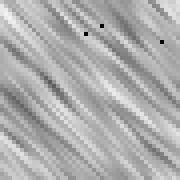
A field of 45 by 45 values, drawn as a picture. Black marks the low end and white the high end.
Three lone cells stand out, each far lower than its neighbours. On average the colour sits 70% of the way up the scale. There is no overall slope. No row or column stands out. The grain runs diagonally down to the right.
